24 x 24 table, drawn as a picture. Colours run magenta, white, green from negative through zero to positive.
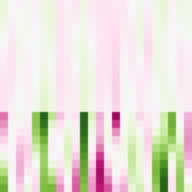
Streaks run downward. A horizontal seam about 60% of the way down splits the table, and the top part is calmer. The bottom middle is the roughest part. Overall the values sit about 50% of the way up the scale. There is no overall slope.
